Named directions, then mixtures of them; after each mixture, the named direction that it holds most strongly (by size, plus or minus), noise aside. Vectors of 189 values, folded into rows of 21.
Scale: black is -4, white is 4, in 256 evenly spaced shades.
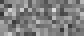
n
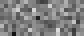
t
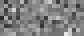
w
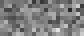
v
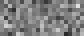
w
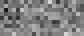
w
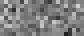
w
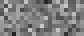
w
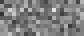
n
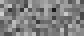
n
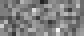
t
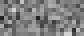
w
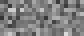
w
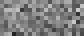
v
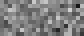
v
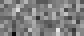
t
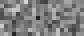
t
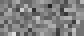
t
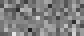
t
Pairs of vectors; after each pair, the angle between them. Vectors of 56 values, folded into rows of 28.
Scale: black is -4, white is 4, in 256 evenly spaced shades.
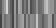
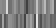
partly aligned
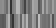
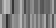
orthogonal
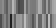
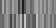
partly aligned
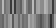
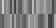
nearly parallel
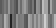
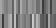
partly opposed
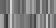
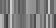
nearly parallel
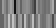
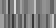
nearly opposite
